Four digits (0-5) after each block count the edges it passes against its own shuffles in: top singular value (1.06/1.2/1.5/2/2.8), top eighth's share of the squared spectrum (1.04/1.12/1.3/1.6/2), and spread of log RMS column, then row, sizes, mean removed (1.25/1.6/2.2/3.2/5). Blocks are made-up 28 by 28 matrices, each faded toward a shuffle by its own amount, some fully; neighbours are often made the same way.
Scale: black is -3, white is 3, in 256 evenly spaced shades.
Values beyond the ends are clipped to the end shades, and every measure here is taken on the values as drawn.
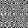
4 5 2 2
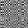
4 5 3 3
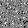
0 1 0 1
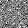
0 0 0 0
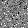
0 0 0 0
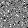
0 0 0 0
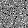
0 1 0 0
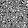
0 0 0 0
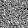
0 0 0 1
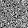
1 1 1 0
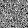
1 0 0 0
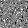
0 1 0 0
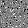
0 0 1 0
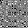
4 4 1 2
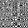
4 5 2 2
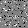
1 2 0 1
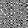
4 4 2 2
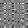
4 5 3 3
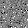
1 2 0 1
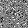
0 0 1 0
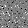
0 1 0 0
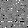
3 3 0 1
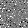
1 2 0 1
